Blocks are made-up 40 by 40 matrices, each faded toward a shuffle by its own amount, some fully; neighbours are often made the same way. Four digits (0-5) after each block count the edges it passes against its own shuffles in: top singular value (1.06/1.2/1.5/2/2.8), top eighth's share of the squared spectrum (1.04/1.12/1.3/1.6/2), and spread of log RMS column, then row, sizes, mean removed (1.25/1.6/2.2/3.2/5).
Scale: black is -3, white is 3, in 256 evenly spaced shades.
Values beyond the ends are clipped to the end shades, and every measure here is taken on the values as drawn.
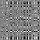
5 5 3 3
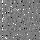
3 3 1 0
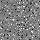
2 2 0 0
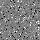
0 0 0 0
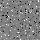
1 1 0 0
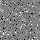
1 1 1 0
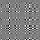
5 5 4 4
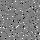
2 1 0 0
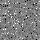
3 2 1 0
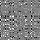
4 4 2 3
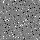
0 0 0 0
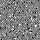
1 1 0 0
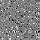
3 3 1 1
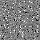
3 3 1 1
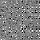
4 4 2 2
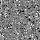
2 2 0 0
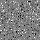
2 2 0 0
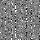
2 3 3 0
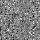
1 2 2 0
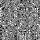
3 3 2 1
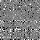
3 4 2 2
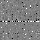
3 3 0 1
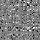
3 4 2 2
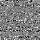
1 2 0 3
